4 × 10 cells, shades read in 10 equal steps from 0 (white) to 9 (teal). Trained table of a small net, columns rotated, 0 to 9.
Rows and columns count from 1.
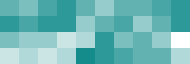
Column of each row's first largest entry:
4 1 6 5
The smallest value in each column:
2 3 2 2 3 4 5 4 4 0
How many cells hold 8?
8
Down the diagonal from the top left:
6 7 4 3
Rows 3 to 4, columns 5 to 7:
3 8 5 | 9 8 7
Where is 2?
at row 3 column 4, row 4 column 1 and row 4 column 3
